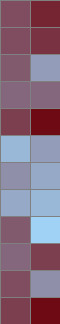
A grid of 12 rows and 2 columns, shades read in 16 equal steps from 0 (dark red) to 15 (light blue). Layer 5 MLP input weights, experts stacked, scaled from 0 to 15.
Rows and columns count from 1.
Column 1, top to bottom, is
5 5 6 7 4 13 10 12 6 7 5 4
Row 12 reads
4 0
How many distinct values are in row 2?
2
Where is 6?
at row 3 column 1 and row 9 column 1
